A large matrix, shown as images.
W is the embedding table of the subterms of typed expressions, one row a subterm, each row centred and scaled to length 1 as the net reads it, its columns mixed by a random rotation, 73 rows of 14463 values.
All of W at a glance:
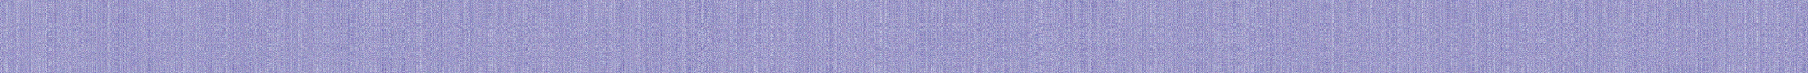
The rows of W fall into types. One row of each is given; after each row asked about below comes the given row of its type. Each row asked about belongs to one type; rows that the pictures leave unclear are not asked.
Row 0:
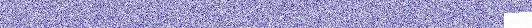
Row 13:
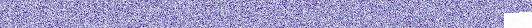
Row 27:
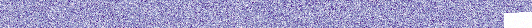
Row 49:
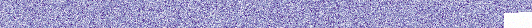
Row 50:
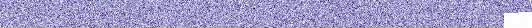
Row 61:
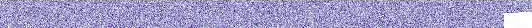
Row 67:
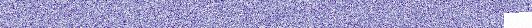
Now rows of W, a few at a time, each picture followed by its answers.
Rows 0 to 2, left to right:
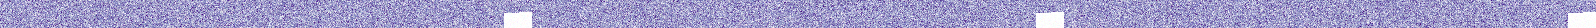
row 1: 27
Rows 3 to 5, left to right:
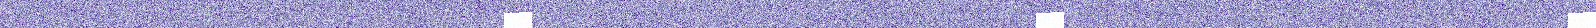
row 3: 67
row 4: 50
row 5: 49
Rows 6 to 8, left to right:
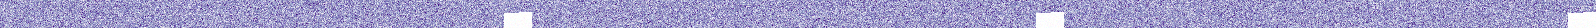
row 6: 49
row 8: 67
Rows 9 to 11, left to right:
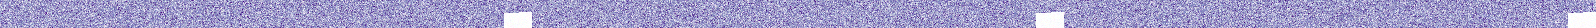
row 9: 13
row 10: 61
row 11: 67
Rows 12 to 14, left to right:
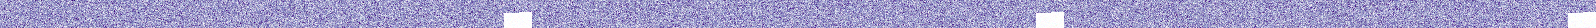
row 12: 61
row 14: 27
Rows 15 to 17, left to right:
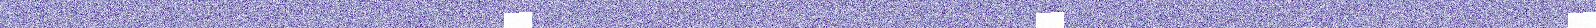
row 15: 13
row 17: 0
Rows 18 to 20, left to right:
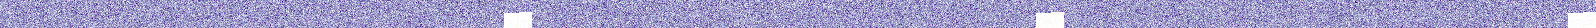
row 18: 13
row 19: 49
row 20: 27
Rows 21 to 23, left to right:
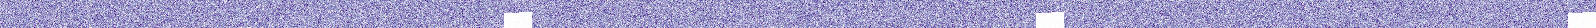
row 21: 0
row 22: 27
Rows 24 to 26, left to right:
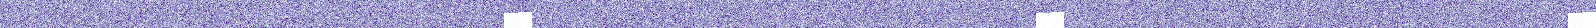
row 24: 50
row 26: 49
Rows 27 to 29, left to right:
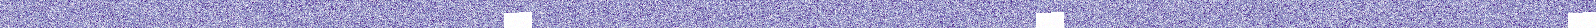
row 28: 13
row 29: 50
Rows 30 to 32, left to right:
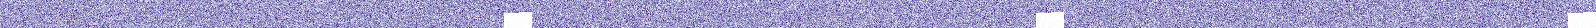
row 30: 50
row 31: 0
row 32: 61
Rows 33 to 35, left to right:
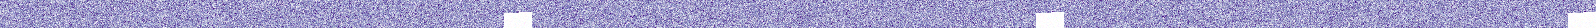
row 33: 49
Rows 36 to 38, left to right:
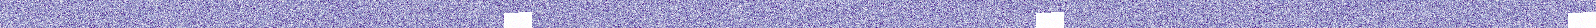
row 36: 50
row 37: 67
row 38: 0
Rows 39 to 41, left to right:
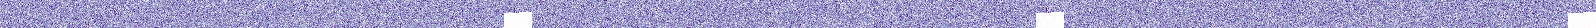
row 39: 0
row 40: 0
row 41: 61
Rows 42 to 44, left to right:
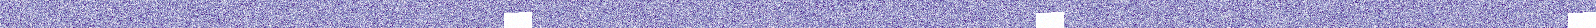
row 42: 0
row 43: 27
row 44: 49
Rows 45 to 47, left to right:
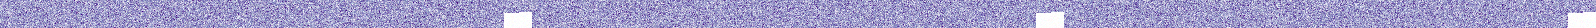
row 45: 13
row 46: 13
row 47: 49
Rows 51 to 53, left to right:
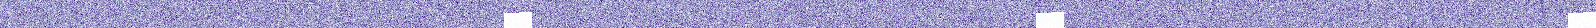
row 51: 13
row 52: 27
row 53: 67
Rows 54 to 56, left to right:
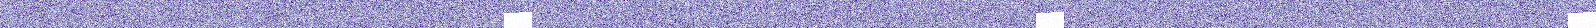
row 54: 27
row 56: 61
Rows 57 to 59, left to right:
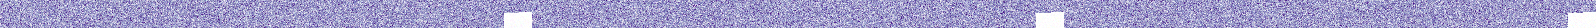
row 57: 0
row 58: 61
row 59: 67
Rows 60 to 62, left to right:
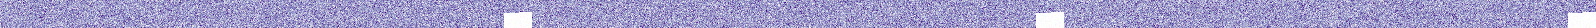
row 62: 50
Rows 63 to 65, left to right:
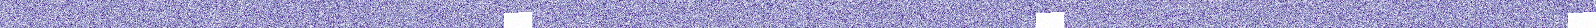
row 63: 49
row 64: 50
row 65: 50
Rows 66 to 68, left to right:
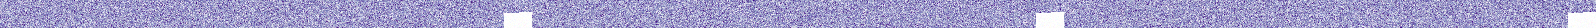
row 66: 61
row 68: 67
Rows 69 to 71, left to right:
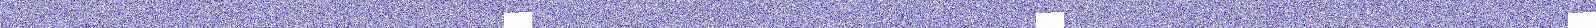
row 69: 67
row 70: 50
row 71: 13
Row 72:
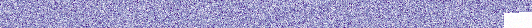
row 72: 67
